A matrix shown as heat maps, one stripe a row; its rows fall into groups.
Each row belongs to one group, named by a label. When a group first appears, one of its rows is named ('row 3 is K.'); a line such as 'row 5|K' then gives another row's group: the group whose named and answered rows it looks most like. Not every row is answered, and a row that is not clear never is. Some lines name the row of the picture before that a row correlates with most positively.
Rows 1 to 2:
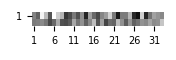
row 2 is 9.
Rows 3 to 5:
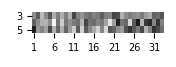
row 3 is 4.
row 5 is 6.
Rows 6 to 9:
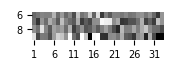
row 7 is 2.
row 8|4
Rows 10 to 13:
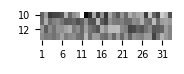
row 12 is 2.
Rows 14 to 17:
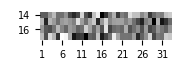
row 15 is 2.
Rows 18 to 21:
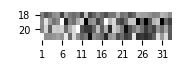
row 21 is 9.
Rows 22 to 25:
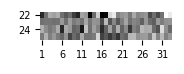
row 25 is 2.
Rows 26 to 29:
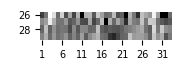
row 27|4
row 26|4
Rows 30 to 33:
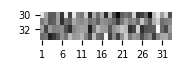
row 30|9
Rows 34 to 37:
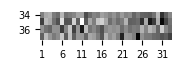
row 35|6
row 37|6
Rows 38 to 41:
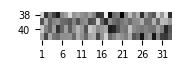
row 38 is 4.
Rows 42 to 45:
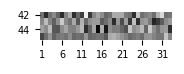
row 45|2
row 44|4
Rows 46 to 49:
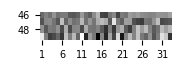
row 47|6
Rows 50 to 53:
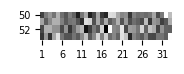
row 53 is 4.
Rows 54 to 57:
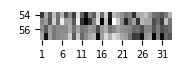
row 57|2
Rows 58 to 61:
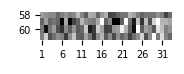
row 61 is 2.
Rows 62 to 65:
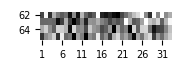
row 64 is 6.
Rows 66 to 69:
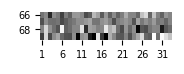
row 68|6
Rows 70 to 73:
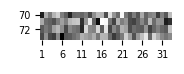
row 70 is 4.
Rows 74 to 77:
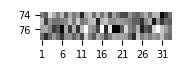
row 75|2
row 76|9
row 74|4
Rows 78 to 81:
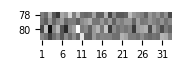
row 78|4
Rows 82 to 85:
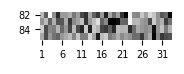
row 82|4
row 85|2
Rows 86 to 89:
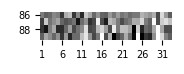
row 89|9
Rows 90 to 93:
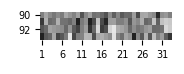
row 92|2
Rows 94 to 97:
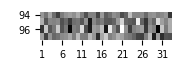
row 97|2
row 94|4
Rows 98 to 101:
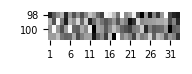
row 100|6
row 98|6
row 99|4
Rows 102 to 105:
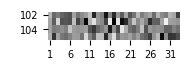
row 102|4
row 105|2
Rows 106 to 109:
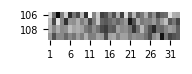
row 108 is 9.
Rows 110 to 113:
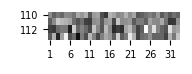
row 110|2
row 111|4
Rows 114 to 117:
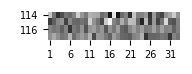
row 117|6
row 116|9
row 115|6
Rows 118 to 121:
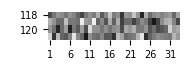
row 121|9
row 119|9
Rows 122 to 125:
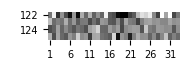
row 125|4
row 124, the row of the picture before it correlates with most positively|118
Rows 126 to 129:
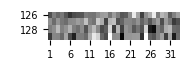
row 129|9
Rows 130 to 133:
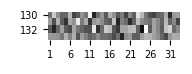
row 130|6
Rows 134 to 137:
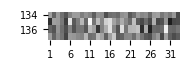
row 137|2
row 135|6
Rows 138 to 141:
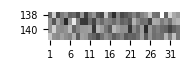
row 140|6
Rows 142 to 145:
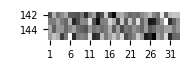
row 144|9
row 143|6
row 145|6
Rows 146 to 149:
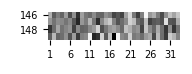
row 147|6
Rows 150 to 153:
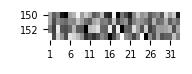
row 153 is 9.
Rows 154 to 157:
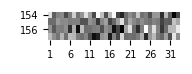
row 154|2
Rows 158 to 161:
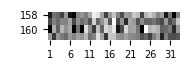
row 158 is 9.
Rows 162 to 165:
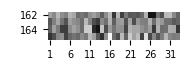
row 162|9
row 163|4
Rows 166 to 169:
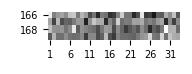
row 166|9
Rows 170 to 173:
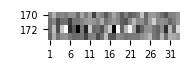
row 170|6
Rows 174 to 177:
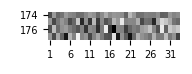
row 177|4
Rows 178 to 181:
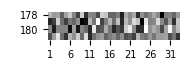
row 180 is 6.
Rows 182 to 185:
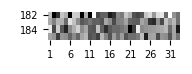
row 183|9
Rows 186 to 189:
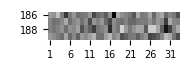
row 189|9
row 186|4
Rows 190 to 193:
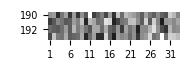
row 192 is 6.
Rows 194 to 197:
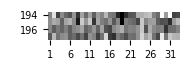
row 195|6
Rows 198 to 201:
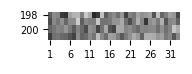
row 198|4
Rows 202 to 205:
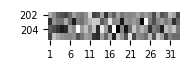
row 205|4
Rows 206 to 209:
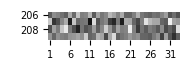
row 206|6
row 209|2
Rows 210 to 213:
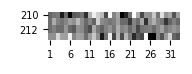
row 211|6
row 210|9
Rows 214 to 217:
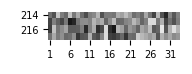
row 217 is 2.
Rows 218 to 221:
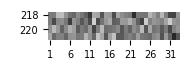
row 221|2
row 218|4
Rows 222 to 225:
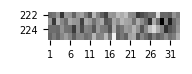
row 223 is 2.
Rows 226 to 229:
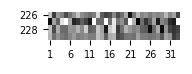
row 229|2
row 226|4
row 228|2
